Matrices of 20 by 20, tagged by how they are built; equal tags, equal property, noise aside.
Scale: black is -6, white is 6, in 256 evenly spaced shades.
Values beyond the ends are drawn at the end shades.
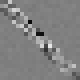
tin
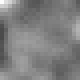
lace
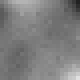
lace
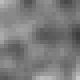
lace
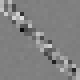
tin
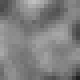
lace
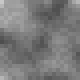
lace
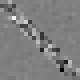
tin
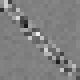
tin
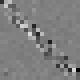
tin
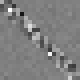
tin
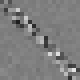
tin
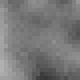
lace
